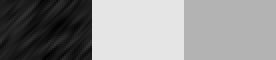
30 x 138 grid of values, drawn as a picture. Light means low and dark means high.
The table splits into one row of 3 panels. Panel 1,1: very high, slanting up to the right, faint in contrast. Panel 1,2: very low, flat. Panel 1,3: low, flat.
